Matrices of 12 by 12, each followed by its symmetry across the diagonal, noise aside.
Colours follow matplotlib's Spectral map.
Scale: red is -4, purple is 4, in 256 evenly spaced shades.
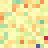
antisymmetric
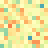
neither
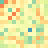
symmetric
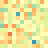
neither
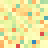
antisymmetric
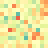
neither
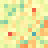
symmetric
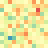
antisymmetric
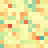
neither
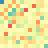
symmetric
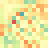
antisymmetric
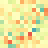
antisymmetric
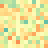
neither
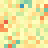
antisymmetric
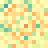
symmetric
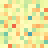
neither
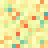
symmetric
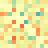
antisymmetric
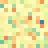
neither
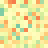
antisymmetric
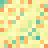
symmetric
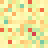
symmetric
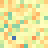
neither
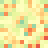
symmetric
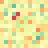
symmetric
